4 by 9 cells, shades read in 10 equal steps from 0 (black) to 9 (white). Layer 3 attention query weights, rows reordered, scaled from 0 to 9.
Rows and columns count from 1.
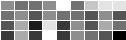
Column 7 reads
7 3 3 4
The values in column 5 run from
2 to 9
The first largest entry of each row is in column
5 2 4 4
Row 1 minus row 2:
1 -1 1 0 5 0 4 3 5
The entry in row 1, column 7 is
7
